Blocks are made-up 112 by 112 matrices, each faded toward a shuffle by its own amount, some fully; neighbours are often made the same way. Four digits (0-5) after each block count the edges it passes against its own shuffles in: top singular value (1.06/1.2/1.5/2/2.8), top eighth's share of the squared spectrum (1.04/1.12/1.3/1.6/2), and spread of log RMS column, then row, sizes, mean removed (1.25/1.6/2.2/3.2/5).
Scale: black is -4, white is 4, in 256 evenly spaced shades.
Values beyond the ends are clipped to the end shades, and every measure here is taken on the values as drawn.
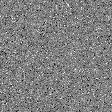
0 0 0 0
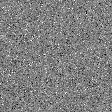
0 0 0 0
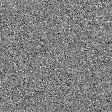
1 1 0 0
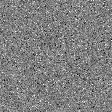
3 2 0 0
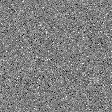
3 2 1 0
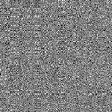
4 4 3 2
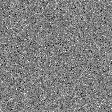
1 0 0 0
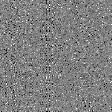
4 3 2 1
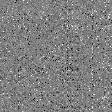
3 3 2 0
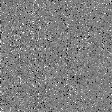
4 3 2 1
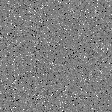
1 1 0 0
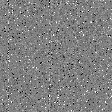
3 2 1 0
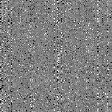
4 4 3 1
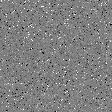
1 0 0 0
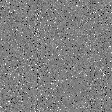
3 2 1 0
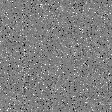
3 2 1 0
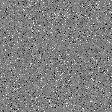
2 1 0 0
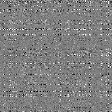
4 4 3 4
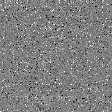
3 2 1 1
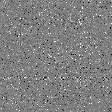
3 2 1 1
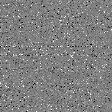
3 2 1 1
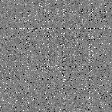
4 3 2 2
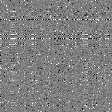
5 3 1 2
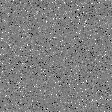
1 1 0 0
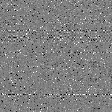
4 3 1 2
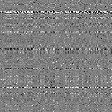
5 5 2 4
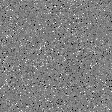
2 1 0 0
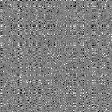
5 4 3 3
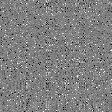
4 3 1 1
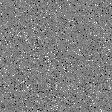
3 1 0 0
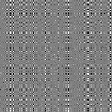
5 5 4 4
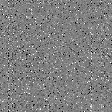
4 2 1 1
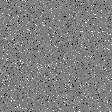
2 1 0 0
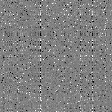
5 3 2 1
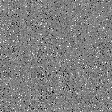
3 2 1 0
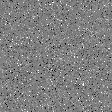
2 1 0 0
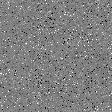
3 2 1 0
